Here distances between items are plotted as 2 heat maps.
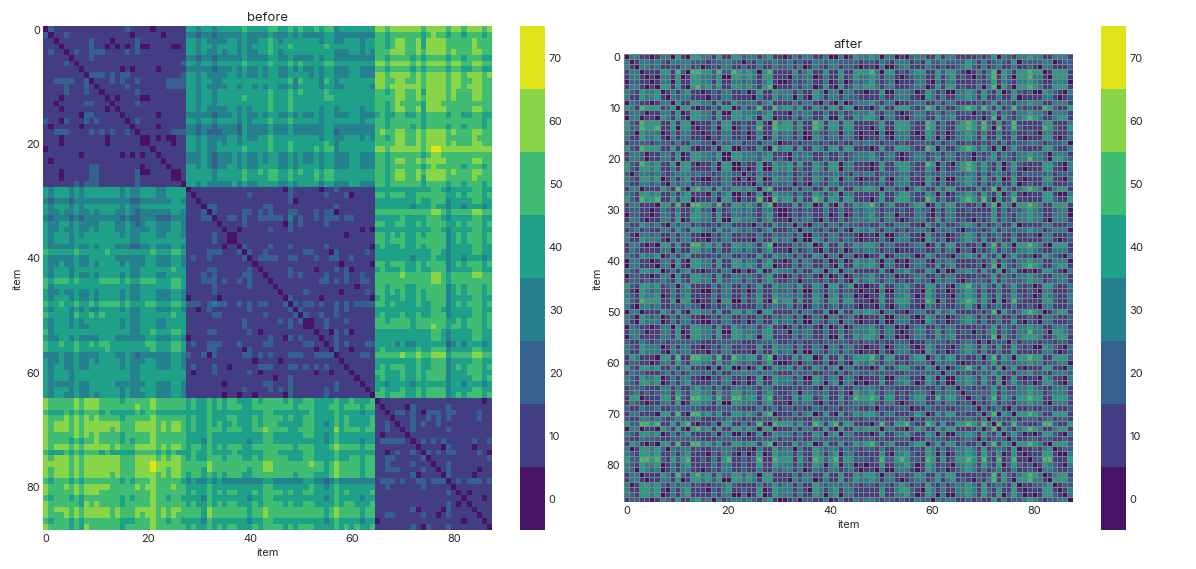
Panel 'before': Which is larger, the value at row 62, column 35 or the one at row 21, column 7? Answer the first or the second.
the second
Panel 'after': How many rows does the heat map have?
88
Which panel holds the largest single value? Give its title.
before
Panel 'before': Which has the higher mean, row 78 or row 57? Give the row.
78
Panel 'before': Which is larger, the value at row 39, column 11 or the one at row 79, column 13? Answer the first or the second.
the second
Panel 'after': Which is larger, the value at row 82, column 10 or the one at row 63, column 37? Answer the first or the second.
the first
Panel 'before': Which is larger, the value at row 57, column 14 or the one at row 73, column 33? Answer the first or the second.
the second
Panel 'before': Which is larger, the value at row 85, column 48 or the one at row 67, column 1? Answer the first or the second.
the first
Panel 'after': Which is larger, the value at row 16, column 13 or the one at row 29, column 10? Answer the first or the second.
the second
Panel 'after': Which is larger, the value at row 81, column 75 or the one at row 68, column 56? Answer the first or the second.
the second
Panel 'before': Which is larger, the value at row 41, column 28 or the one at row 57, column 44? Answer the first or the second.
the second
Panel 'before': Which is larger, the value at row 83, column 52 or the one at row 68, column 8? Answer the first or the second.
the second
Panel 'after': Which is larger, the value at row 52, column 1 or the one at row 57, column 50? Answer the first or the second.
the second
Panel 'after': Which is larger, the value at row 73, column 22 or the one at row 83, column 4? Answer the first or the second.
the first
